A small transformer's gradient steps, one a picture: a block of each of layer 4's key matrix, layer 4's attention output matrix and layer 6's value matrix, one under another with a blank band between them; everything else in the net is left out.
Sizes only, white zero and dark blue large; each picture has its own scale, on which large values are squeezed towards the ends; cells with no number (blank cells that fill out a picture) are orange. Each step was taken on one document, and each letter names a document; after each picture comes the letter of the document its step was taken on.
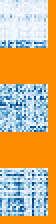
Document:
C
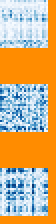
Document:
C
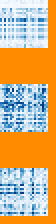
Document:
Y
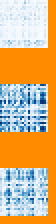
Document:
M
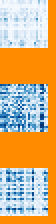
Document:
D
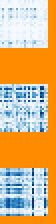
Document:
D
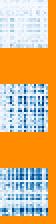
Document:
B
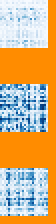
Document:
M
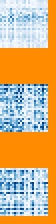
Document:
Y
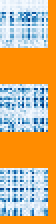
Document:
Y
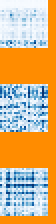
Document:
M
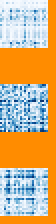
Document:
M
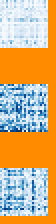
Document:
C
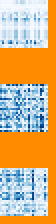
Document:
D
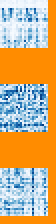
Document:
C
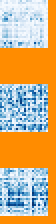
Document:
C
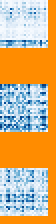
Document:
M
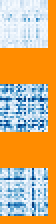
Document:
C
